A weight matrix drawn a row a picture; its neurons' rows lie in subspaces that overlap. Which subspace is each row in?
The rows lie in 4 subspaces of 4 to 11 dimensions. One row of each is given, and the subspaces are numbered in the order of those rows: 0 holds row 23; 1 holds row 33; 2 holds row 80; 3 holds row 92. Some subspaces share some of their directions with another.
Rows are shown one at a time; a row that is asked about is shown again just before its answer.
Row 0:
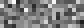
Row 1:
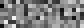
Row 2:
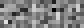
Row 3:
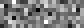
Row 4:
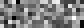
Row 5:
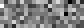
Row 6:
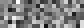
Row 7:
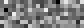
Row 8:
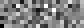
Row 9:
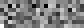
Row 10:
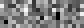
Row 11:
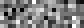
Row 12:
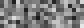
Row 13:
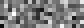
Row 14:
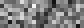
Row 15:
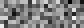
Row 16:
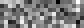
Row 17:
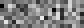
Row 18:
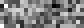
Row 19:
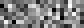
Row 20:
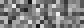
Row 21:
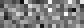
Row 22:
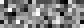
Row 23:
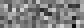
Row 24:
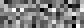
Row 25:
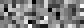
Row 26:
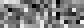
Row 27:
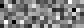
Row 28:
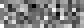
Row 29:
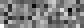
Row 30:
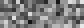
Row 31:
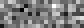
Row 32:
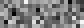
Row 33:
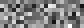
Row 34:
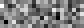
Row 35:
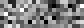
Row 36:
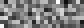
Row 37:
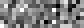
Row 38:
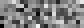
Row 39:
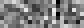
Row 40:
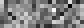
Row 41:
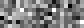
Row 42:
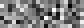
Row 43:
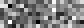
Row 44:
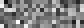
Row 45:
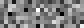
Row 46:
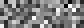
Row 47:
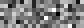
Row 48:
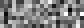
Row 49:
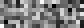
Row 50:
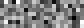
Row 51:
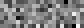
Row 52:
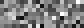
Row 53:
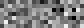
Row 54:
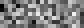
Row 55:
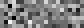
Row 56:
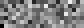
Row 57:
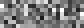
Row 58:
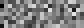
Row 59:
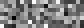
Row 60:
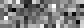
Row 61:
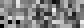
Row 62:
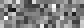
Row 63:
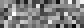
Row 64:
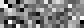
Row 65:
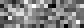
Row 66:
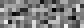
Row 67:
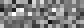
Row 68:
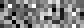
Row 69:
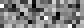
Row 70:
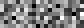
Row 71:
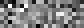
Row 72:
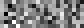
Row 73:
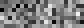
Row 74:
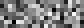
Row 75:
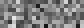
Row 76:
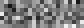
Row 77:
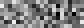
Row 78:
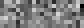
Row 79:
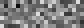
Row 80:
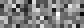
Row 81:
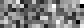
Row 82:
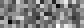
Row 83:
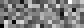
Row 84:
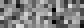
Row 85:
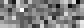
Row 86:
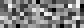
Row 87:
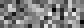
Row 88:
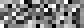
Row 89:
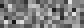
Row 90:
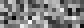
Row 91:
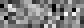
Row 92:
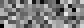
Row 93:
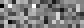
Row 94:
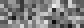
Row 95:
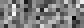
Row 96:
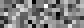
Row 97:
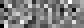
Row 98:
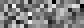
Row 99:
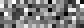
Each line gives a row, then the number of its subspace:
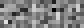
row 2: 3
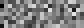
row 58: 0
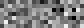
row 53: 3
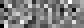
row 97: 0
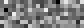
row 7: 0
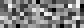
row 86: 0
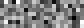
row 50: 2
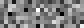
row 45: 0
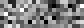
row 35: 1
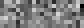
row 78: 0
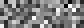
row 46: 2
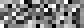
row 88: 0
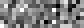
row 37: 1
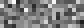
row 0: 1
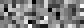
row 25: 0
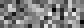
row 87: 3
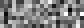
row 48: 1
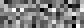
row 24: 0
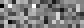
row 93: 1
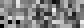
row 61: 1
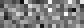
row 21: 1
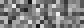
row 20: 0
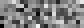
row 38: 1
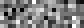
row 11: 0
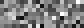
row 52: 0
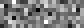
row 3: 1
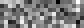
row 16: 1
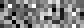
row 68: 0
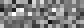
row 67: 3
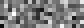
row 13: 0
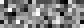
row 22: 0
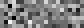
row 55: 1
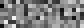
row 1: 2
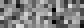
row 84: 1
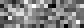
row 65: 3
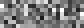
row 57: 2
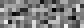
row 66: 3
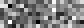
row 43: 1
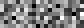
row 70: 0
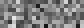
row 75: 2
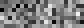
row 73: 1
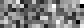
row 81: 1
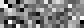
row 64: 1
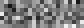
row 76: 0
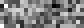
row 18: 1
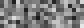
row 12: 1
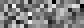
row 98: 1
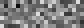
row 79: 1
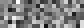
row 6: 2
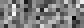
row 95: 0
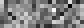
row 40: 0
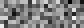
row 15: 0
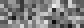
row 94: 1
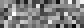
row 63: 0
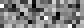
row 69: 1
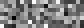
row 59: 2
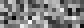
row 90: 1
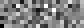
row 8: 3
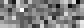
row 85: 1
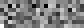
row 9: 1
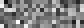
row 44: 0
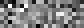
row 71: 1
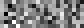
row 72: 0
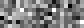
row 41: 3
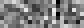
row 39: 1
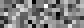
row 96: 2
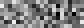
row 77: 1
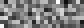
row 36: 0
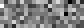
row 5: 1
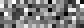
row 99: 1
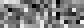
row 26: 1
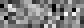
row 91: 3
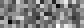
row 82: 0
